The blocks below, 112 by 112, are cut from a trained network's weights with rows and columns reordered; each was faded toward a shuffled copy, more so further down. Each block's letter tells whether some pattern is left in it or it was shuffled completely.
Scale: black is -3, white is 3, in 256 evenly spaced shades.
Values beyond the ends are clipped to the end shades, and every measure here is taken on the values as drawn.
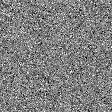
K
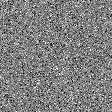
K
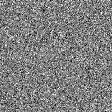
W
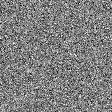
K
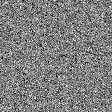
K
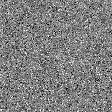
K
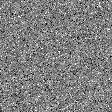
K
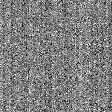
W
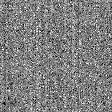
W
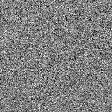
W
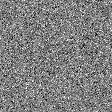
K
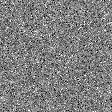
K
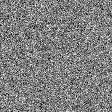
K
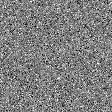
K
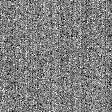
W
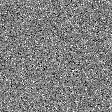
K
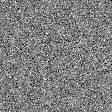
K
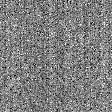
W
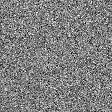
K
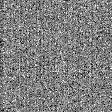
W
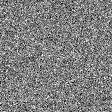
K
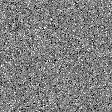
K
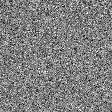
K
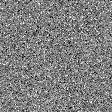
K
